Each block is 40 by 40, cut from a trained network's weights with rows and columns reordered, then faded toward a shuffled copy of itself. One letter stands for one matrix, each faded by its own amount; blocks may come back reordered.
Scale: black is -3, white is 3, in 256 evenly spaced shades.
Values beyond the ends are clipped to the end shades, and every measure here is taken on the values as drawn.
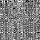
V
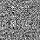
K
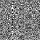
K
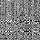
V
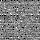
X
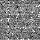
X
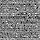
X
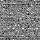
X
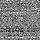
X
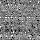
X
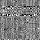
V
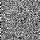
K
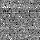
X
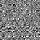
K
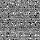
X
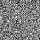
K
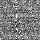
X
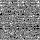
X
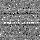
X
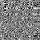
K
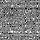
X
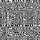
V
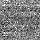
X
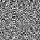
K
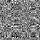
K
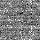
X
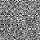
K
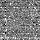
X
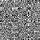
K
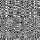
V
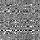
V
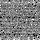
X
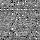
X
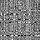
V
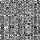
V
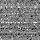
X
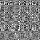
V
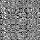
V
